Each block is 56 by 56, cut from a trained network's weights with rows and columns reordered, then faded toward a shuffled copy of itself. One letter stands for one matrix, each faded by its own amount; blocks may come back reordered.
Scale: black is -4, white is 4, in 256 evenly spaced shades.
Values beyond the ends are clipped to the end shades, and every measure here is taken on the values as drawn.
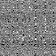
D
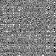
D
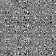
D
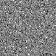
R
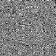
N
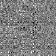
D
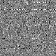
N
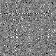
R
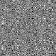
N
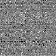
D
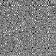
R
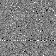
R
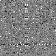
R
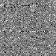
N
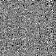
R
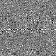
N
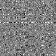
N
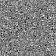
R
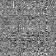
D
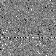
R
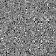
R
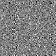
N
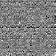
D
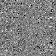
R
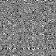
N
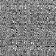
D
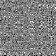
D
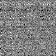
D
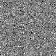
R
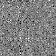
R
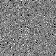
R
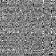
D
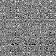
D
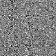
N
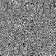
N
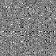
N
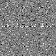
N
